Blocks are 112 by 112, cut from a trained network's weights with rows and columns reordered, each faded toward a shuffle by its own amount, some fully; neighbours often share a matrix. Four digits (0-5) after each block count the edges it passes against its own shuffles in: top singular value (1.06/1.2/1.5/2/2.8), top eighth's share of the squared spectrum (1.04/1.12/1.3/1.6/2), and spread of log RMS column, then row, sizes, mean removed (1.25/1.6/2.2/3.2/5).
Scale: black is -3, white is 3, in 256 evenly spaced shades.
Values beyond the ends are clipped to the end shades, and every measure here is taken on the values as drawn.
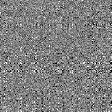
4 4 3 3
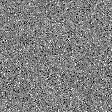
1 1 1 0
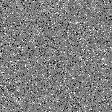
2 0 0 0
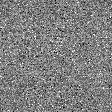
1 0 0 0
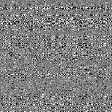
4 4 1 4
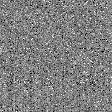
2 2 1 2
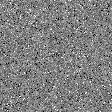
0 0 0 0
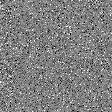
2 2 1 0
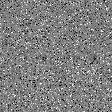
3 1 0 1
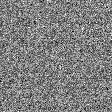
1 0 0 0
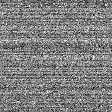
4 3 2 1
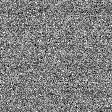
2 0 0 0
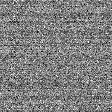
3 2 1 0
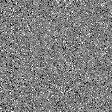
2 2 2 1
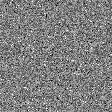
0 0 0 0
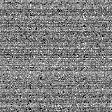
4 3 2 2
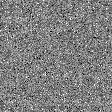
0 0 0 0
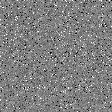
2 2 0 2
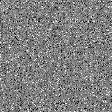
3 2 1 2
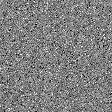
0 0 0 0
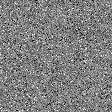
0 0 0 0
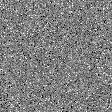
0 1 0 0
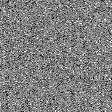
2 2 0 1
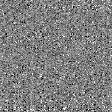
2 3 1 3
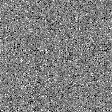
2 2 0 2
